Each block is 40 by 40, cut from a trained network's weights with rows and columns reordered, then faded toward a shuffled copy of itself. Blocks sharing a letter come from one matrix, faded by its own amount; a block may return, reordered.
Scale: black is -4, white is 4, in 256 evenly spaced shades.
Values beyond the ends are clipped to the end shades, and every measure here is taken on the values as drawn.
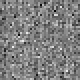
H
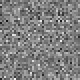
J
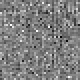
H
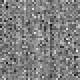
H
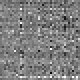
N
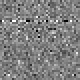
J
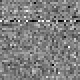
J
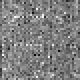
H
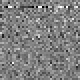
J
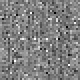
H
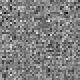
J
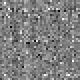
H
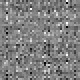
N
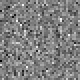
H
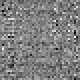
N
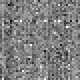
H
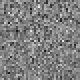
J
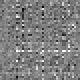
N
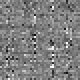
N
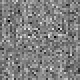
H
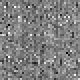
H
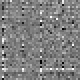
N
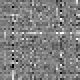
N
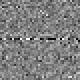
J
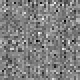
H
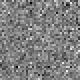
J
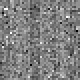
H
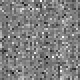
H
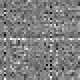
N
